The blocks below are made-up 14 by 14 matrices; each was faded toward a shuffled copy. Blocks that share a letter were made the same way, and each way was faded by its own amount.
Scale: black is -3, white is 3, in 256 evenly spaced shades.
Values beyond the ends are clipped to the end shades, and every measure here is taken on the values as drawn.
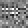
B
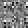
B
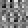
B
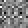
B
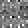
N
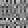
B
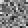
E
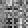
B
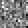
E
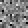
E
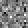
N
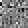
N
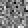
E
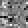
N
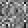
N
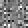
N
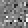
N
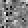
N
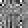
B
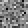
E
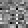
B
